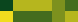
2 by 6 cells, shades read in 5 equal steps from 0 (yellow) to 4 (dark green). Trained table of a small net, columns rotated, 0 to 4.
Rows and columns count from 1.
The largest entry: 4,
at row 1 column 1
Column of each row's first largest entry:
1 2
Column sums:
4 4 4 4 4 4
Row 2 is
0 3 3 3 2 1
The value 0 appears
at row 2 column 1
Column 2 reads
1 3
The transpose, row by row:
4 0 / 1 3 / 1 3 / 1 3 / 2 2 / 3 1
